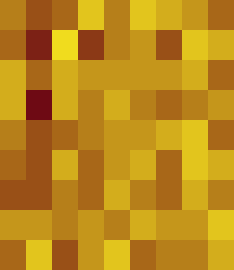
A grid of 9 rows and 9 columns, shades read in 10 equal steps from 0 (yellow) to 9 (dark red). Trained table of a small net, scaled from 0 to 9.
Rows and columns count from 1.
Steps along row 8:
same up down up down up same down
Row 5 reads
4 6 5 4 3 3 2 1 5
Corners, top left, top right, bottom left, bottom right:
4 5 5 2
